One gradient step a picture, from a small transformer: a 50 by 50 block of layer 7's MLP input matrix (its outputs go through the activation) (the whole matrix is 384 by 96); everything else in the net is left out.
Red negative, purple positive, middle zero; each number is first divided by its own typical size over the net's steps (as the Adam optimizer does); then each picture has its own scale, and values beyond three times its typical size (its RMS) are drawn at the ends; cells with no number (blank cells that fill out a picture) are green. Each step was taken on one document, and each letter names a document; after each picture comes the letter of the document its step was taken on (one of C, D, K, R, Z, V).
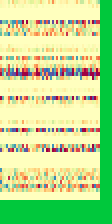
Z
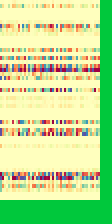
Z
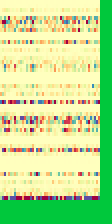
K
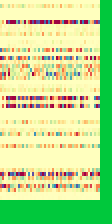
Z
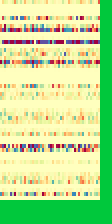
K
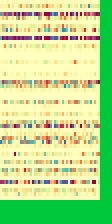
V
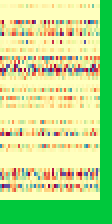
Z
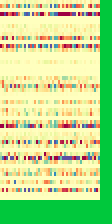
V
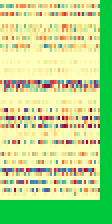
V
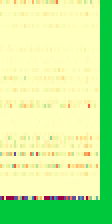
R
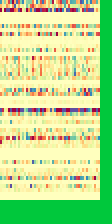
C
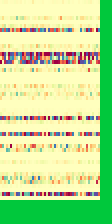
K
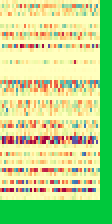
V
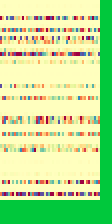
K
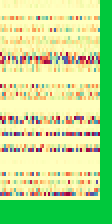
K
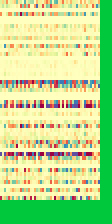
V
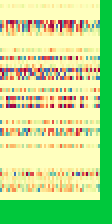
Z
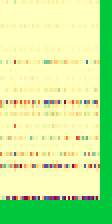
R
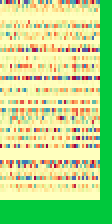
C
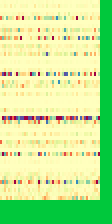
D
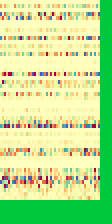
D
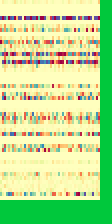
K
